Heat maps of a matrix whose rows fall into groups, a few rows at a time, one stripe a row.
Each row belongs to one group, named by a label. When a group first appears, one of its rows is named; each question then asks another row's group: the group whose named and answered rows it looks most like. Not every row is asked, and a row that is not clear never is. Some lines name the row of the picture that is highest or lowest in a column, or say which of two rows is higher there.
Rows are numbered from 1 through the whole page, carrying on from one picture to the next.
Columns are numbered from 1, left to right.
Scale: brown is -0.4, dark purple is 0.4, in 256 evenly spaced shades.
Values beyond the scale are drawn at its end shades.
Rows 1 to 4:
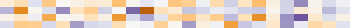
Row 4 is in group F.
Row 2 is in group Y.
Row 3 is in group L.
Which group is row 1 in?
L
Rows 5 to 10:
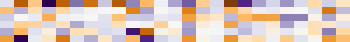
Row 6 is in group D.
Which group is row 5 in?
F
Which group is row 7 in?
L
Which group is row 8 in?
F
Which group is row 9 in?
Y
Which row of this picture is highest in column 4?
5
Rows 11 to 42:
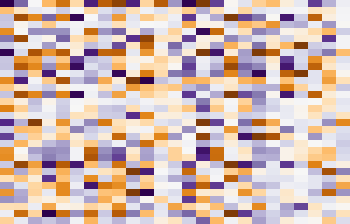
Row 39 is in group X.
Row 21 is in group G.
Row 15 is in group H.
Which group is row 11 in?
X
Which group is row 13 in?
F
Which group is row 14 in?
L
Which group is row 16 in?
Y
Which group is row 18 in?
X
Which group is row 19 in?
F
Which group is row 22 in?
D
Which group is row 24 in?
F
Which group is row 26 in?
H
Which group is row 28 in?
X
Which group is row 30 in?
X
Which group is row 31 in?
Y
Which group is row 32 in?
H
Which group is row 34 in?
F
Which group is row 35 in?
D
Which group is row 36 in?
F
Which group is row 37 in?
X
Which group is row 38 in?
D
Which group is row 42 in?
H
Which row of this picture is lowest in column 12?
11
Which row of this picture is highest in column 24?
16
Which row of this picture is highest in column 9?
21
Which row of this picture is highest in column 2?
22
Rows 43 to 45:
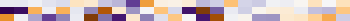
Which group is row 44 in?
X
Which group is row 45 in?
H
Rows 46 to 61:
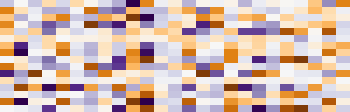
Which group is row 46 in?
Y
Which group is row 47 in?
H
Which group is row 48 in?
D
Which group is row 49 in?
H
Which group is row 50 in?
G
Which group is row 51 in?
L
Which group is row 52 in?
D
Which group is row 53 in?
D
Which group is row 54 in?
G
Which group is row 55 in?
H
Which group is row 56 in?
X
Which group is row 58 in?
F
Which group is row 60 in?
D
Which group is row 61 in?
G
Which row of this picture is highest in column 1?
56
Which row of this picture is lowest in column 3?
56
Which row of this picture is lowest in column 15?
56
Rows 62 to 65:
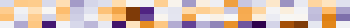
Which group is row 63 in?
D
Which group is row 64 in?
D
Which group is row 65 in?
G
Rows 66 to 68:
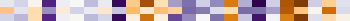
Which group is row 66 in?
G
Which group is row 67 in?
G
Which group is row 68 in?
G
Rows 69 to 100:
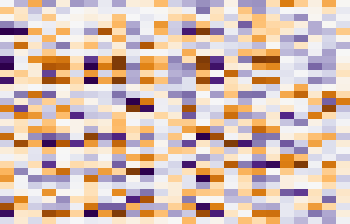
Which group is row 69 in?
G
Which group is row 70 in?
H
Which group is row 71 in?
L
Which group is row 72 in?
X
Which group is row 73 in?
X
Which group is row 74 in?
L
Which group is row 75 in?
Y
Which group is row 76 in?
L
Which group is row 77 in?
X
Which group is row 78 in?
X
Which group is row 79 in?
F
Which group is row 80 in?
X
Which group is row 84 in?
D
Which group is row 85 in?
F
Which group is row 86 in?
L
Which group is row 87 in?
X
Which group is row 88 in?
H
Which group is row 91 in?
G
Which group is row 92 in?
G
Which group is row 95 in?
H
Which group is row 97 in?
Y
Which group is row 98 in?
H
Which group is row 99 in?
X
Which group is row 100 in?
L
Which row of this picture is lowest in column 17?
89
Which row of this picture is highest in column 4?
89
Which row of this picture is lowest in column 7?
88
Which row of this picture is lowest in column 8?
73
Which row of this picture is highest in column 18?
89
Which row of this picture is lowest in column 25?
83
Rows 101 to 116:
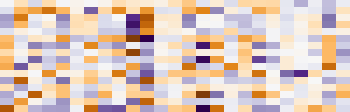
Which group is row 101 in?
L
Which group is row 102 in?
X
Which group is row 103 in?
Y
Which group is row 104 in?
Y
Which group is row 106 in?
D
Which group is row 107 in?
H
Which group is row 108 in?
D
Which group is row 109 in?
H
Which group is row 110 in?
D
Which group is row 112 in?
Y
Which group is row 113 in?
D
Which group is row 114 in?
X
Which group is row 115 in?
Y
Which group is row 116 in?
H
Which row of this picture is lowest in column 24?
110
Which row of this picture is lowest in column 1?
116
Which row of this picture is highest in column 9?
116
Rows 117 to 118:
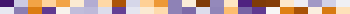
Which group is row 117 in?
X
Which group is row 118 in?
G
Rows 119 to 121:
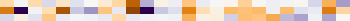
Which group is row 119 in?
D
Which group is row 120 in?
D
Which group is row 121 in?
L
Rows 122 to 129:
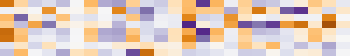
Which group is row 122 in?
H
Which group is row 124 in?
D
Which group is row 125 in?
G
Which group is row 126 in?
H
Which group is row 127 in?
H
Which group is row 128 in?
L
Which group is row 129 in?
Y
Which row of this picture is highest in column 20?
125
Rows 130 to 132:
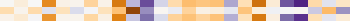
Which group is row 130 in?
L
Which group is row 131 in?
D
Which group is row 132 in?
L
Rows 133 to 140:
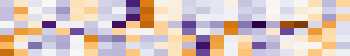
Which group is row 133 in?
Y
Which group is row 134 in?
Y
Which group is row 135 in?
Y
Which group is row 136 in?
G
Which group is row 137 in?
F
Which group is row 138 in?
H
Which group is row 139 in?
H
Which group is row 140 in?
H
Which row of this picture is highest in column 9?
136
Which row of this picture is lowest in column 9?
137
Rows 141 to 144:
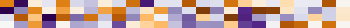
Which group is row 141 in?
D
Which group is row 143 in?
F
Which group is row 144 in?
G
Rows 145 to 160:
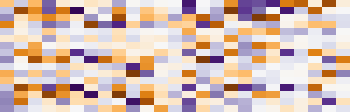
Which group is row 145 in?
G
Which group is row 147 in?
X
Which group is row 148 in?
H
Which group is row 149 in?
L
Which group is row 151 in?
X
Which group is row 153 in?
X
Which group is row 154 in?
Y
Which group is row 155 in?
D
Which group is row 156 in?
H
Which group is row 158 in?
X
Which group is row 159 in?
Y
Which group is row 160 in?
X
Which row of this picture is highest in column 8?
148
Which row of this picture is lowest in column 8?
153
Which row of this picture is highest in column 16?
153
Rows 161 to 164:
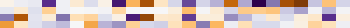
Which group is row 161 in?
G
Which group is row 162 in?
L
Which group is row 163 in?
Y
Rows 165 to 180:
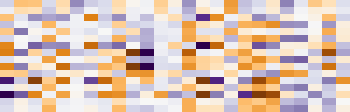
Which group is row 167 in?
H
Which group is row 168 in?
L
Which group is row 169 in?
D
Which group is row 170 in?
L
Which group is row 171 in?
H
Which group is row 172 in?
D
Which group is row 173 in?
L
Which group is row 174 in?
D
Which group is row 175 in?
G
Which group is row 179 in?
L
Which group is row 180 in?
L
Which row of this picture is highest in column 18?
178
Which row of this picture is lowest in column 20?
178
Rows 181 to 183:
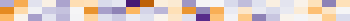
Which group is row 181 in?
Y
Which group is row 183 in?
H
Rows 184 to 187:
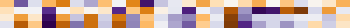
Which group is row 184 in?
D
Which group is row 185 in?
G
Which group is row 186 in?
F
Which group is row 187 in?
F
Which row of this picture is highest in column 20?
185
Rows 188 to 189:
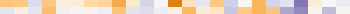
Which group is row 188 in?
L
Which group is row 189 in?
L
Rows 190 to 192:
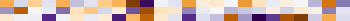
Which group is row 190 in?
D
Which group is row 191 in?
Y
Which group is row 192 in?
G
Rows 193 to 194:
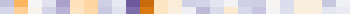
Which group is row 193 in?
Y
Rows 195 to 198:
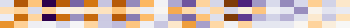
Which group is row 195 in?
F
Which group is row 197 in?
F
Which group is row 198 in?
H
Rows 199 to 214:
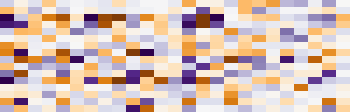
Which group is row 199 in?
L
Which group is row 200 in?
H
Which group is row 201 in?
X
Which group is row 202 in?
X
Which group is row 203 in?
F
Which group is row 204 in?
L
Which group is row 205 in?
H
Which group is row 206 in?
D
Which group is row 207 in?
F
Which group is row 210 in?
X
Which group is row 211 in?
G
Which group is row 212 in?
F
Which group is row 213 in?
D
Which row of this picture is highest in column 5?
209
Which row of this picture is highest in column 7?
201
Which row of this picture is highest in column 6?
207
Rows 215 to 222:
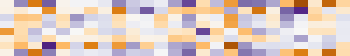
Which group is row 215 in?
G
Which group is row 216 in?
L
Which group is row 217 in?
F
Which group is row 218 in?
F
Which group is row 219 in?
H
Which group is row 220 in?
L
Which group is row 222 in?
G
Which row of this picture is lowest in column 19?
216
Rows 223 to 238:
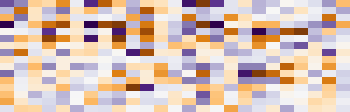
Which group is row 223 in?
X
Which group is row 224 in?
Y
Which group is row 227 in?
G
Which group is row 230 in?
Y
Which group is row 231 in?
G
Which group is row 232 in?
G
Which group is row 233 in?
X
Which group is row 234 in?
G
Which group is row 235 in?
D
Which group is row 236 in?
H
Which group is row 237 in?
H
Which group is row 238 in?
F
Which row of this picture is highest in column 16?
226
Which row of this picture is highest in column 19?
227
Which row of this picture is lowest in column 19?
233
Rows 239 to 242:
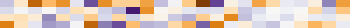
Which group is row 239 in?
X
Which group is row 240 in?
Y
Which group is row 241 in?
F
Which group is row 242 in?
H
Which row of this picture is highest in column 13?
241
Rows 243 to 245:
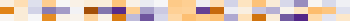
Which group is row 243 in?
L
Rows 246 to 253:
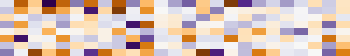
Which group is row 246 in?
F
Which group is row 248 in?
H
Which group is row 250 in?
L
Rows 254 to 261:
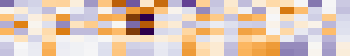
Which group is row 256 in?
D
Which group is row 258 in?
D
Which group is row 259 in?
L
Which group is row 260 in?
L
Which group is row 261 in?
L
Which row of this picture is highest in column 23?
254
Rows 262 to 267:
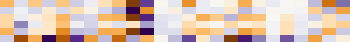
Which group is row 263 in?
Y
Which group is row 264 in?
D
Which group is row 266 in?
D
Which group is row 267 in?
F
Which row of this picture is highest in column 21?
267
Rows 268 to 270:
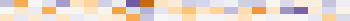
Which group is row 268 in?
Y
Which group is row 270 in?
D
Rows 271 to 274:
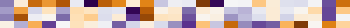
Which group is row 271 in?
X
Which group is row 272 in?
Y
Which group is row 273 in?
Y
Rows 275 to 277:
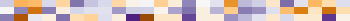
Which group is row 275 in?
F
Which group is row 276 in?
G
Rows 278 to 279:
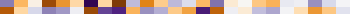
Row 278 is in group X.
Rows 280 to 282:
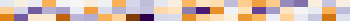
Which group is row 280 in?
L
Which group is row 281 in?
H
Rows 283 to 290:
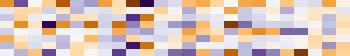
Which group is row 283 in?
D
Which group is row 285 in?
Y
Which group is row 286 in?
F
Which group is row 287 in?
L
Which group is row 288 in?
H
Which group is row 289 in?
Y
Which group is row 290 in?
G
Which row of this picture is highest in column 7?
283
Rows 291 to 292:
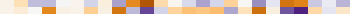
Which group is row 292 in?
L
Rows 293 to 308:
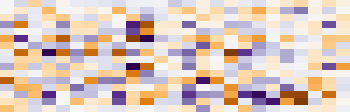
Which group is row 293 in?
G
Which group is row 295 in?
D
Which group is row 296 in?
Y
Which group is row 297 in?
Y
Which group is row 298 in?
D
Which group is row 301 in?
F
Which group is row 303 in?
D
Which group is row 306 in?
G
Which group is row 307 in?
G
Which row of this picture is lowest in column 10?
298
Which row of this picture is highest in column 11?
298
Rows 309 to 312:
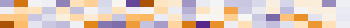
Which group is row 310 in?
F
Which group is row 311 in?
G
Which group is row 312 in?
H
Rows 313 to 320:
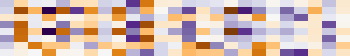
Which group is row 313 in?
Y
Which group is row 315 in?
L
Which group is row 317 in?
F
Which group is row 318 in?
Y
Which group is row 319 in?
X
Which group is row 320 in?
L
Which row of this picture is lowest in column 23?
314
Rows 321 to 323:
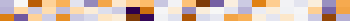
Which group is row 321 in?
X
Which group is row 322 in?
Y
